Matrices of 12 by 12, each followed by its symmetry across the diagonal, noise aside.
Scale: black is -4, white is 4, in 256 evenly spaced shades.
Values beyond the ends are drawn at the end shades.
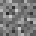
symmetric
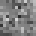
antisymmetric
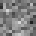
neither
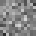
symmetric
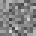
neither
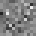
neither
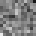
antisymmetric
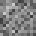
symmetric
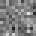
antisymmetric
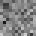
neither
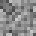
symmetric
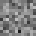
neither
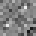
symmetric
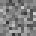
antisymmetric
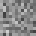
neither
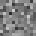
antisymmetric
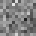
neither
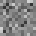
symmetric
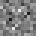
antisymmetric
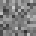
neither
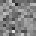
neither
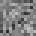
symmetric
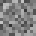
symmetric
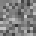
antisymmetric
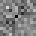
symmetric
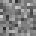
antisymmetric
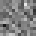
antisymmetric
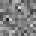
antisymmetric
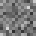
symmetric
